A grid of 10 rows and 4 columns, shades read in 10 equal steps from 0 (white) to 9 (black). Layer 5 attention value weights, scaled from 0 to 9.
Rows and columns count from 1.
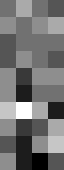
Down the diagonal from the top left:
5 5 5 6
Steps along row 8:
up down down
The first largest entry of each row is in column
4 2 1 1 2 2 4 2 2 3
